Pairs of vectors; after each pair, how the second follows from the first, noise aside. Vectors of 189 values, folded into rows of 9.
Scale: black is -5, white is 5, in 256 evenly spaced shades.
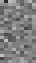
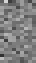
negated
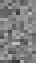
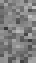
shuffled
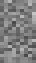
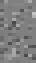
partly zeroed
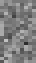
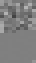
partly zeroed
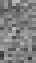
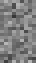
shuffled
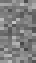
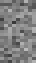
negated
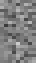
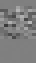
partly zeroed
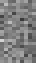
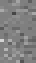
partly zeroed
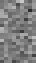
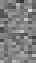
negated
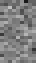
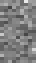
negated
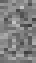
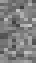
negated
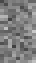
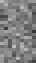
negated
